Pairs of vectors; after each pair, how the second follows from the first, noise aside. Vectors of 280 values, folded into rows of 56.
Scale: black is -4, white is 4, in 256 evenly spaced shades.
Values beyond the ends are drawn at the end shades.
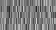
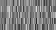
negated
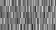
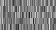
shuffled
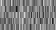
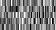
scaled up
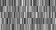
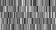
copied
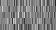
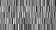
copied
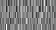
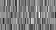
shuffled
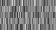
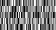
scaled up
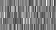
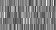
copied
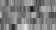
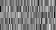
shuffled
